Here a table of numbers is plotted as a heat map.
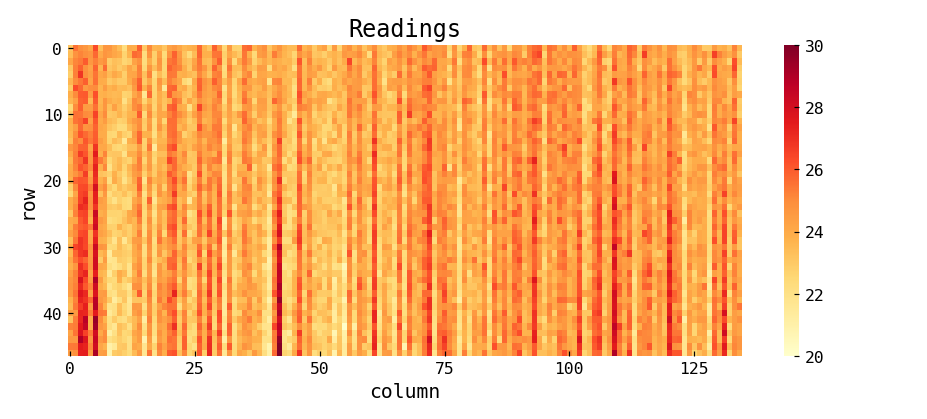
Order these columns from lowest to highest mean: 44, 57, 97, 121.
44, 57, 97, 121
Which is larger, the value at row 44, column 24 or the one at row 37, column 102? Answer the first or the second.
the second
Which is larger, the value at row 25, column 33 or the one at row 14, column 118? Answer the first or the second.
the second
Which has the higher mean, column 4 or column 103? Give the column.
4
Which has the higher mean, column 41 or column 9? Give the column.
41
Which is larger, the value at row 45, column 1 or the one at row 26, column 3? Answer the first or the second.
the second
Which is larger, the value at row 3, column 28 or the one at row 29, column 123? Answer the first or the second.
the first
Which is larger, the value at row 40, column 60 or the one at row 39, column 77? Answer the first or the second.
the second
